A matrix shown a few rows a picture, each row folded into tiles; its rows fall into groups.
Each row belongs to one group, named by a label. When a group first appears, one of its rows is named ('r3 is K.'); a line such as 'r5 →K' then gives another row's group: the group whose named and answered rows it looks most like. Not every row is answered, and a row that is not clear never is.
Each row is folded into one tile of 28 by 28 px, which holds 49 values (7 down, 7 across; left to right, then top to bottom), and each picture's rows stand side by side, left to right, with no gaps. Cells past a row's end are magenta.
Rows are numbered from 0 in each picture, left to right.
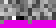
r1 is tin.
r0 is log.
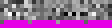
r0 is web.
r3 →tin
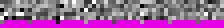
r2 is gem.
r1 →gem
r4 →web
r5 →log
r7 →web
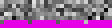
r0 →tin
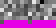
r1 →web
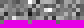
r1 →tin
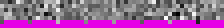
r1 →gem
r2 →log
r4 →log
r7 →gem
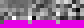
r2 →log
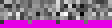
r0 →web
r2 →tin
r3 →web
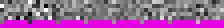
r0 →gem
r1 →tin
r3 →log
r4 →log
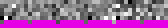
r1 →tin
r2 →tin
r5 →web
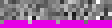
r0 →web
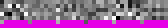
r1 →tin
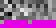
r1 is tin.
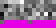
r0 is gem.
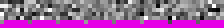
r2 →log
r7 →log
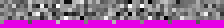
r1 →tin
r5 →gem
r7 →tin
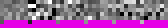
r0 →web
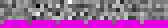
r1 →tin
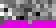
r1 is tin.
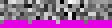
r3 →tin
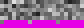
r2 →web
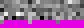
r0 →tin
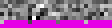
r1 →gem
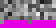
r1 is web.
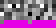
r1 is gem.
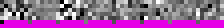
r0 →web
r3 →gem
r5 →gem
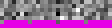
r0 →web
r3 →log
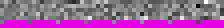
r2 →web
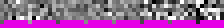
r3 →web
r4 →tin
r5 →web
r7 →tin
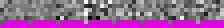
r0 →tin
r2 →gem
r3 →log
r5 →tin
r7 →log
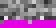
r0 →gem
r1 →log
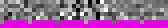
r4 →tin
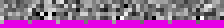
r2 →log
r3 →log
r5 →log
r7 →gem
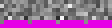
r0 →gem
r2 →gem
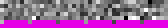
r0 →log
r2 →tin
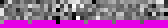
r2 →gem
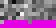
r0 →web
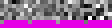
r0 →web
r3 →gem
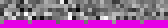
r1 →tin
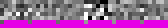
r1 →tin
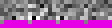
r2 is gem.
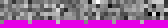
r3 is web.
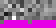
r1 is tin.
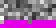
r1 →log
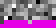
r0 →gem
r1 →gem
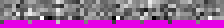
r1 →log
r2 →log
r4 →gem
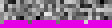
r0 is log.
